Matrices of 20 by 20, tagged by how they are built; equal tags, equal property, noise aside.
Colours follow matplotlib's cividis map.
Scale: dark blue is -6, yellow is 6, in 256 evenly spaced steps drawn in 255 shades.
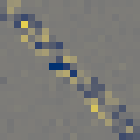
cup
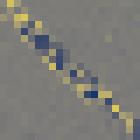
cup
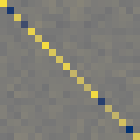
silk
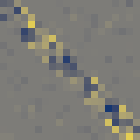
cup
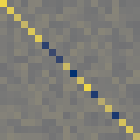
silk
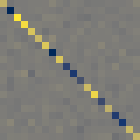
silk
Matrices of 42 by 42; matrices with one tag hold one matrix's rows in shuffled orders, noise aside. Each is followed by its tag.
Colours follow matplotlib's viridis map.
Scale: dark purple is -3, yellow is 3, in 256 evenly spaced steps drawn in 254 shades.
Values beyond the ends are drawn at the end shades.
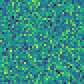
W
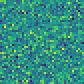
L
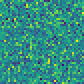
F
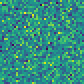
W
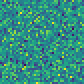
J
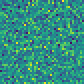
W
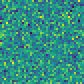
L
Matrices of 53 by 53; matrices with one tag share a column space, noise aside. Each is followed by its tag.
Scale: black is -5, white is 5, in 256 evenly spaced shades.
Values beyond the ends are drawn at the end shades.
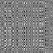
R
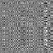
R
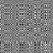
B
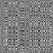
R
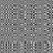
B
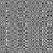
R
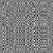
R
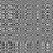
B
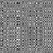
R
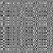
R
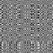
B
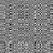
B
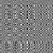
B
